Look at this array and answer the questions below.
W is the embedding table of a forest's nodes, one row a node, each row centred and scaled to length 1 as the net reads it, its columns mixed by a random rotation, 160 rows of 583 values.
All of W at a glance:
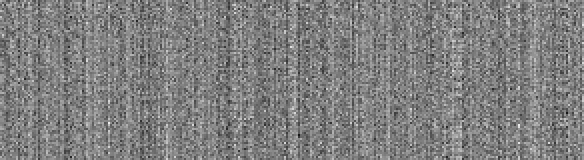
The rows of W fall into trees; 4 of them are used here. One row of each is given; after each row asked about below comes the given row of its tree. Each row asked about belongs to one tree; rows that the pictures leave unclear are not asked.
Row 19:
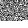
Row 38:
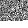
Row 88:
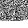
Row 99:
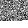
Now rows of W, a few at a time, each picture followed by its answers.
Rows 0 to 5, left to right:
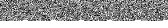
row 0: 19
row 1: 38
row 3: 38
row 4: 88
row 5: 88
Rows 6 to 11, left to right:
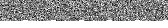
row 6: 88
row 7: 88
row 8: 38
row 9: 38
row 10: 19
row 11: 88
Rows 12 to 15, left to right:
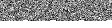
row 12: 38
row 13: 99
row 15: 19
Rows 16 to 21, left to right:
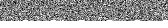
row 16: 19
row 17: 19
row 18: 88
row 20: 88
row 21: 38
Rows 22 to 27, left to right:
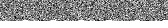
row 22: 88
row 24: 38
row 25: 88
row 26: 88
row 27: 99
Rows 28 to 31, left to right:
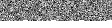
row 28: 38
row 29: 38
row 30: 99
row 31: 19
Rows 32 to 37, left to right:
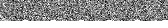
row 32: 88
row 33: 19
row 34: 88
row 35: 99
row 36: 88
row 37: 99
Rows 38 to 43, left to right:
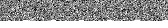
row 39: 88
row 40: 38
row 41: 38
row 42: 88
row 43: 38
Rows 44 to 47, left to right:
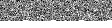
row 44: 38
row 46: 38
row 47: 38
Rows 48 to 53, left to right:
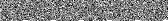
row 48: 99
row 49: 88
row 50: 19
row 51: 38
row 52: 88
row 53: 88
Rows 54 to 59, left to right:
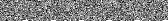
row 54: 19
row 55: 38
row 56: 38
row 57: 19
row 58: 38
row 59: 88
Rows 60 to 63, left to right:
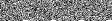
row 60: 38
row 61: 88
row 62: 19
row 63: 19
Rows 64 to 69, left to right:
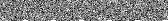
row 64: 88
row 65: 19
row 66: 38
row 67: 19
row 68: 99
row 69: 88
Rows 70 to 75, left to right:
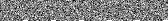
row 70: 38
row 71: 38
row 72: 38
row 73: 19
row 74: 88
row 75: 38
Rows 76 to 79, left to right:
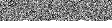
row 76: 19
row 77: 99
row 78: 88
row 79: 88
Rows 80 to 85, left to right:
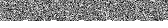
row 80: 88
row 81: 99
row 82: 19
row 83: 38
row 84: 88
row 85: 38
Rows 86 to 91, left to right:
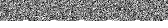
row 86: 88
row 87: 19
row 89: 88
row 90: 88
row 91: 38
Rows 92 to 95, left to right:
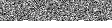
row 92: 99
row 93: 19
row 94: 19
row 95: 38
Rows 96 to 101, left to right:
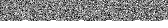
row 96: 38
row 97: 99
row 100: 88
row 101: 88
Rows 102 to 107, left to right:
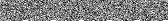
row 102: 88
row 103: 19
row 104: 88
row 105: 38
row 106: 88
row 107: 99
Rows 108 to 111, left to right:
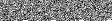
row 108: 99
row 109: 38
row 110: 38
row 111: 19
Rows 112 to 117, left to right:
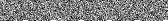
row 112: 99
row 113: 38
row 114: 88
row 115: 38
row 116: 99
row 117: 38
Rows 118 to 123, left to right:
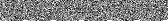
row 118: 88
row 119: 88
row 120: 19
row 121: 38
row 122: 88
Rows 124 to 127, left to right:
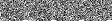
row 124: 88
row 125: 88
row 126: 19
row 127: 19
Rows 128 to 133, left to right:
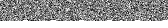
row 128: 19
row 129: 99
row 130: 38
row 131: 88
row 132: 38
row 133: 88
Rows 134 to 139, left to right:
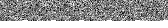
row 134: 19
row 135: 38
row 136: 38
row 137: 19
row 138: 38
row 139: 88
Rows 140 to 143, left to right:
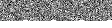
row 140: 38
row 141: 88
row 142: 19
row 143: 19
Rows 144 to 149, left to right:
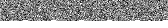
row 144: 99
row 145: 38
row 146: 88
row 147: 88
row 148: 19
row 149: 38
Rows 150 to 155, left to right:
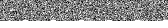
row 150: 38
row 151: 38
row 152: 38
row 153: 88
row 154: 38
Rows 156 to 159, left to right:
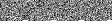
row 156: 19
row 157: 19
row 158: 88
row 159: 19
